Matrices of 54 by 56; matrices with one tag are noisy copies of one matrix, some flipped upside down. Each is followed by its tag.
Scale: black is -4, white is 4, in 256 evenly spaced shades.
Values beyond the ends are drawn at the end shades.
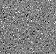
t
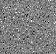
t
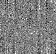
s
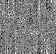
s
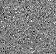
t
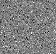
t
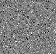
t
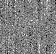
s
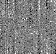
s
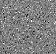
t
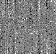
s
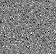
t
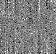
s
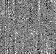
s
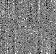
s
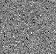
t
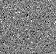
t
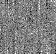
s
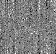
s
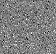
t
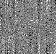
s
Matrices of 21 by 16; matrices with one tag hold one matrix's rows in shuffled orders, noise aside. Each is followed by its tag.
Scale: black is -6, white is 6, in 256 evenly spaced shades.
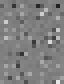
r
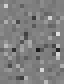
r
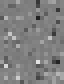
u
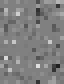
u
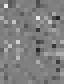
u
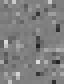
u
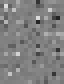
u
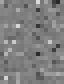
u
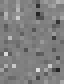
u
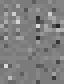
u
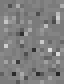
r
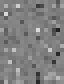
u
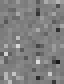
u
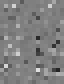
u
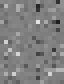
u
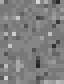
u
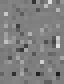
r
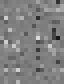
u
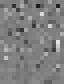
r
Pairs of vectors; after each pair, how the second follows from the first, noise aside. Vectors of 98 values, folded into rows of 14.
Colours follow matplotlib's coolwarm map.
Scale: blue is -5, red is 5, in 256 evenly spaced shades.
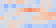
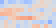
reversed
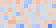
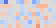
reversed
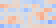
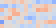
reversed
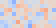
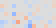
partly zeroed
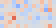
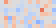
reversed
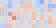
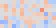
reversed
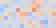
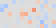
partly zeroed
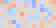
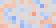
reversed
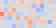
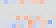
partly zeroed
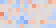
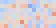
reversed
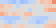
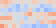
reversed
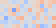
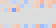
partly zeroed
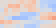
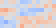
reversed
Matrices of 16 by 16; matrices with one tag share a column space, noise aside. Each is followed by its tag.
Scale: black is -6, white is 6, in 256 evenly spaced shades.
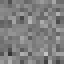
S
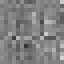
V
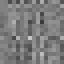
V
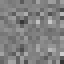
S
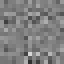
S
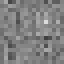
V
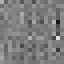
V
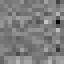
S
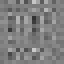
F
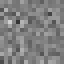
S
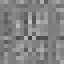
V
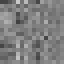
V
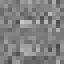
S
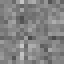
V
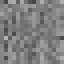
V
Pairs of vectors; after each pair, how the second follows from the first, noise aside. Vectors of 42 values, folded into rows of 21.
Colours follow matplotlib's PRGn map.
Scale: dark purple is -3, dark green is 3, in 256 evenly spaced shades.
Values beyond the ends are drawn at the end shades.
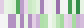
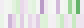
shrunk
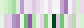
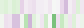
shrunk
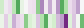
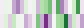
negated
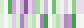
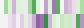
shuffled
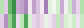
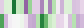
shuffled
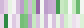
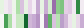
reversed
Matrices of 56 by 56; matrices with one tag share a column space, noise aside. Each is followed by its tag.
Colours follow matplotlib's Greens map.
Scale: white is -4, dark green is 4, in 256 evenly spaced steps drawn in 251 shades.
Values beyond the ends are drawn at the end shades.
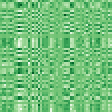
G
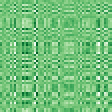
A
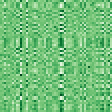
G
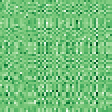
A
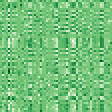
G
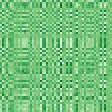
G
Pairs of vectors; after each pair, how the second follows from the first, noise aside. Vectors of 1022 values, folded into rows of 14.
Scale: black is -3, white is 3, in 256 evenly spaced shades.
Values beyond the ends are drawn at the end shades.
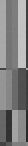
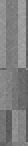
shrunk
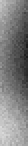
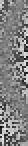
sign-scrambled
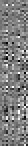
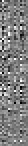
reversed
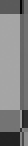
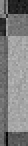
reversed
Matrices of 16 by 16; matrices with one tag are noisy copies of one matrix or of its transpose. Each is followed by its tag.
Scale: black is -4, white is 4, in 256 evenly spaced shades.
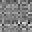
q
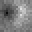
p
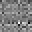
q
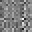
q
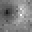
p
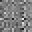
q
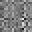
q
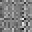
q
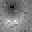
p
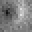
p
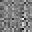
q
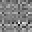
q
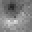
p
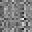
q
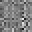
q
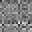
q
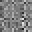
q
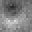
p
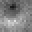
p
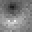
p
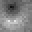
p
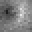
p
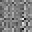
q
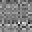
q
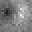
p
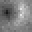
p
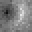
p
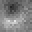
p
